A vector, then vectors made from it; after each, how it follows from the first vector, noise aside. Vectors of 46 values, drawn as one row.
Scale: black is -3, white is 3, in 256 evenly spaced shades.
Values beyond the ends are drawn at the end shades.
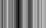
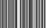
sign-scrambled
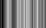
wrapped around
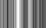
negated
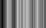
wrapped around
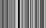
sign-scrambled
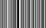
sign-scrambled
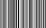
sign-scrambled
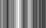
negated
